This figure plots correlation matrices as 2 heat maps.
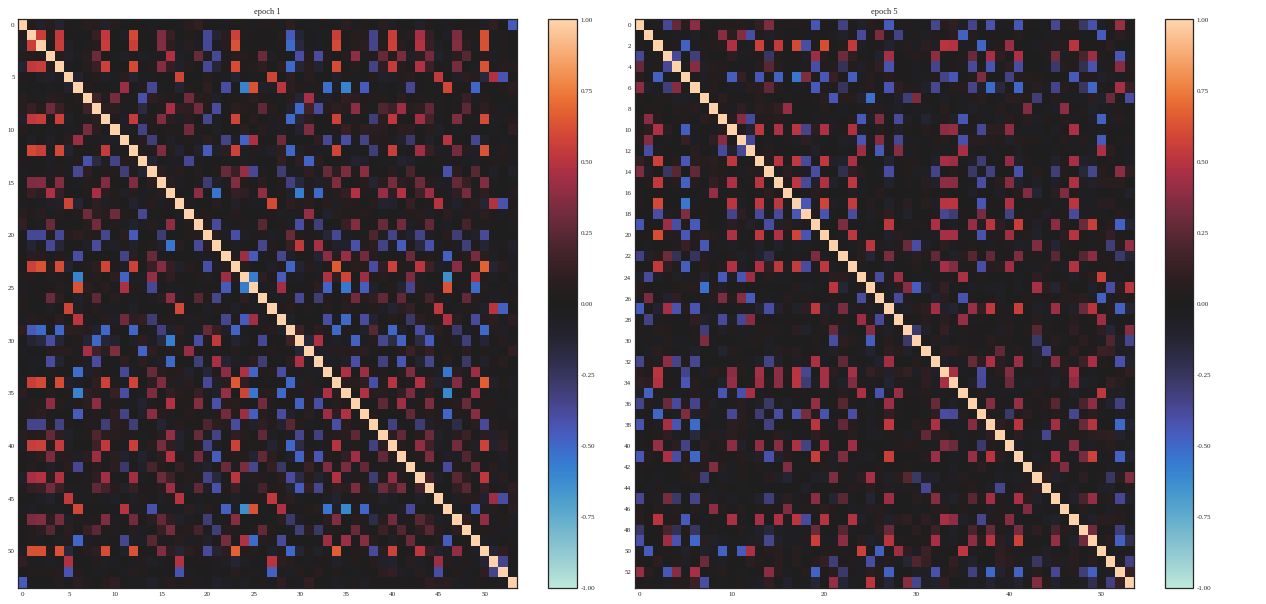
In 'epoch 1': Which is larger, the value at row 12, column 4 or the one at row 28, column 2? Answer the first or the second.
the first
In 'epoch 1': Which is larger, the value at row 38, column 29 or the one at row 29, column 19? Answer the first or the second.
the first
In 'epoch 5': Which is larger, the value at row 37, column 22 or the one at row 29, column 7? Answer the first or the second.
the first
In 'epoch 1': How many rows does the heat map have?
54
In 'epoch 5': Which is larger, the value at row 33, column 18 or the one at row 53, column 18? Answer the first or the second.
the second
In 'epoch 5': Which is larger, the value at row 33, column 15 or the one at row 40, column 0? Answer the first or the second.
the first
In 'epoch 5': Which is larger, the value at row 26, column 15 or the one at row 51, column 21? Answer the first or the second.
the first
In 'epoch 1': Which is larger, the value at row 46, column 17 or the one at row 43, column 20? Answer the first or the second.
the first
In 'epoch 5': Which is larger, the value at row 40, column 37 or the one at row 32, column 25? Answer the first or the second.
the second
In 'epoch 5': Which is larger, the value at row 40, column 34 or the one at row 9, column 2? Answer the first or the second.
the first
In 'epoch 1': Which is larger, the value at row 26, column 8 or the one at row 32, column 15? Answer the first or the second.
the first
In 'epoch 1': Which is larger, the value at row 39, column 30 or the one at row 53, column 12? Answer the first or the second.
the second
